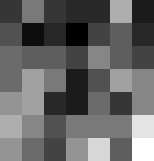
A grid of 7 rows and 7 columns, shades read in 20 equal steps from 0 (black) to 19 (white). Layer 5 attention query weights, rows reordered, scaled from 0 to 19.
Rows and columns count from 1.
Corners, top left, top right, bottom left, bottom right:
4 2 11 19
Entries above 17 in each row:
0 0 0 0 0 0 1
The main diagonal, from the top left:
4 1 7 2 8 9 19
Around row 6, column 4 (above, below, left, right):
2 11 6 9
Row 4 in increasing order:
2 6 8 9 10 12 12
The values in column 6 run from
4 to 13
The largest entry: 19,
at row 7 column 7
